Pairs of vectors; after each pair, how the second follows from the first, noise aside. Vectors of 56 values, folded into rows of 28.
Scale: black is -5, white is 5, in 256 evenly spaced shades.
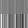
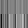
negated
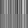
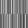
shuffled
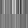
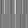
partly zeroed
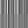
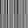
negated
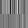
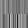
reversed
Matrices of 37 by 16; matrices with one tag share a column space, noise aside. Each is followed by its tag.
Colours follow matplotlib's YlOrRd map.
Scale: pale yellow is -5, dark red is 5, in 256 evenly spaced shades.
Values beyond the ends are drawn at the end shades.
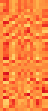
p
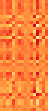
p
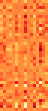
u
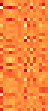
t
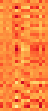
u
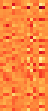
t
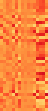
p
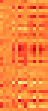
u
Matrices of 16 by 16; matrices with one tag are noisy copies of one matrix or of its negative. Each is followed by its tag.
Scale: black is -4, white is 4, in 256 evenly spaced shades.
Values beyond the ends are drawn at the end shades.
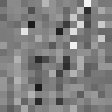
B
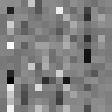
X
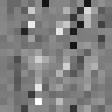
B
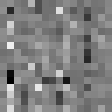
X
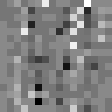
B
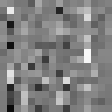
X
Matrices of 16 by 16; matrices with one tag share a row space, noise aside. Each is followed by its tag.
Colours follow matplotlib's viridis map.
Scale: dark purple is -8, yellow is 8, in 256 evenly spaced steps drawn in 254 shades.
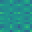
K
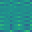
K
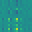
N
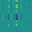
N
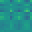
K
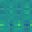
K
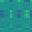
K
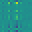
N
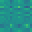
K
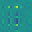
N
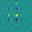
N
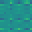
K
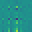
N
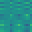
K
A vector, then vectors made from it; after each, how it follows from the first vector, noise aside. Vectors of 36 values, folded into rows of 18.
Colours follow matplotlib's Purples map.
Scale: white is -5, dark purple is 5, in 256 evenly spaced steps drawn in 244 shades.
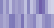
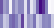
scaled up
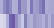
reversed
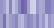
wrapped around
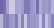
wrapped around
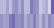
sign-scrambled
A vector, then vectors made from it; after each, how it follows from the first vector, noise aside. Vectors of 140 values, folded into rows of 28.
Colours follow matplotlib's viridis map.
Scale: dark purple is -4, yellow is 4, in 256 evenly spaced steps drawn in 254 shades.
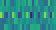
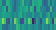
wrapped around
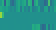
partly zeroed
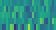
wrapped around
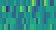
wrapped around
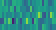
wrapped around
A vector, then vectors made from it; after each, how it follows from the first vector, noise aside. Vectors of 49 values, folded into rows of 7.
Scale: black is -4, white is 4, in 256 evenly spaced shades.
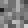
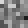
reversed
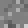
partly zeroed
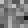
reversed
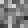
reversed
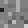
partly zeroed
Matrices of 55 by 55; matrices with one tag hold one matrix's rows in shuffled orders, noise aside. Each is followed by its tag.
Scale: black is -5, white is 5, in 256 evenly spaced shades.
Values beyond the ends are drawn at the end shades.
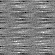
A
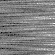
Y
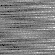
Y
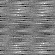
A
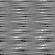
A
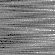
Y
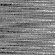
Y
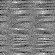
A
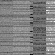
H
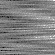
Y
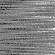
Y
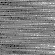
Y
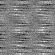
A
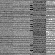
H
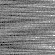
Y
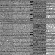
H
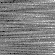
Y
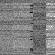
H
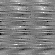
A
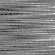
Y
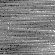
Y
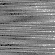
Y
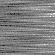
Y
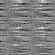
A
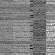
H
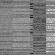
H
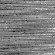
Y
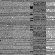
H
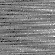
Y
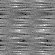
A
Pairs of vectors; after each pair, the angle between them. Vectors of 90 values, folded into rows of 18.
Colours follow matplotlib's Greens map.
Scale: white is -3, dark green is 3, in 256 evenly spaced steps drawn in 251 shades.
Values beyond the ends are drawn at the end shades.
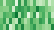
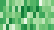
partly aligned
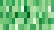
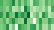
nearly parallel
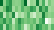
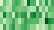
nearly opposite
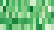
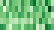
nearly opposite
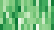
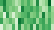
nearly opposite
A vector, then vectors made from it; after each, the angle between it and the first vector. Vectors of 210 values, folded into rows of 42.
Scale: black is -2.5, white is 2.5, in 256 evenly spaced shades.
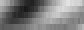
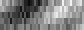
nearly parallel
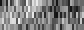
partly opposed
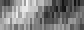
nearly opposite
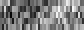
partly aligned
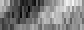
nearly parallel
